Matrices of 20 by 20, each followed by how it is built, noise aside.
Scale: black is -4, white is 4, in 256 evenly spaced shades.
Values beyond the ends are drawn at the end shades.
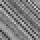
Toeplitz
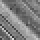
Toeplitz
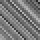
Toeplitz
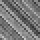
Toeplitz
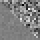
upper triangular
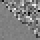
upper triangular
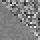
upper triangular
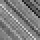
Toeplitz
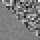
upper triangular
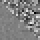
upper triangular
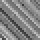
Toeplitz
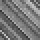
Toeplitz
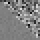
upper triangular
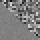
upper triangular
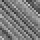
Toeplitz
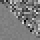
upper triangular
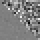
upper triangular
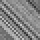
Toeplitz
